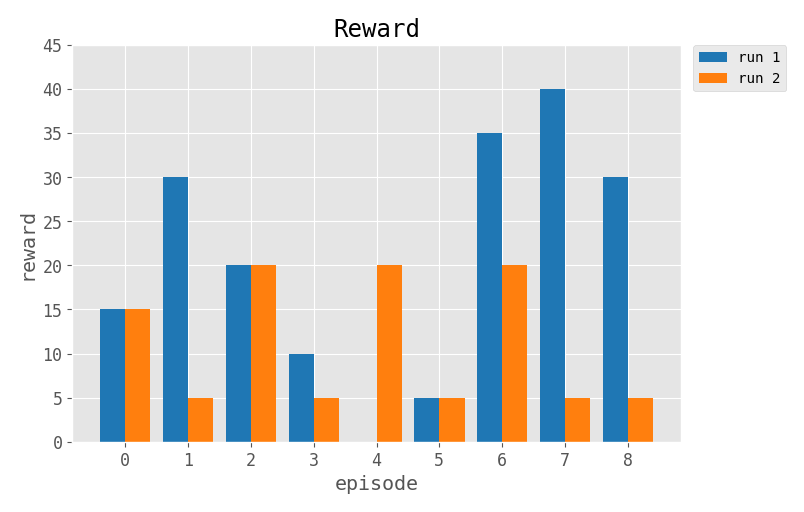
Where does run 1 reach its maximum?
7
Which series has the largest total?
run 1
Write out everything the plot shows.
Title: Reward
x-axis: episode, ticks 0 1 2 3 4 5 6 7 8
y-axis: reward, ticks 0 5 10 15 20 25 30 35 40 45
Legend: run 1, run 2
Values:
run 1: 15 30 20 10 0 5 35 40 30
run 2: 15 5 20 5 20 5 20 5 5
